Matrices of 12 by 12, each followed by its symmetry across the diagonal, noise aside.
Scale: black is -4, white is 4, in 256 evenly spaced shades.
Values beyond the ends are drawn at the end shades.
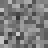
neither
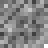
symmetric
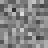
neither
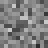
neither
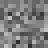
neither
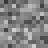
neither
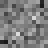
symmetric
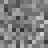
neither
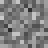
symmetric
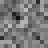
symmetric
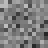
symmetric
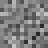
symmetric
